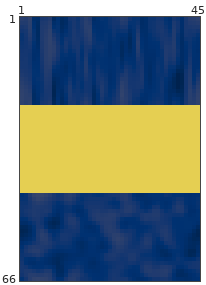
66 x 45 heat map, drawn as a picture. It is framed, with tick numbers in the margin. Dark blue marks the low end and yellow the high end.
It is made of 3 by 1 panels. Panel 1,1: very low, streaked downward, faint in contrast. Panel 2,1: very high, flat. Panel 3,1: very low, blotchy, faint in contrast.
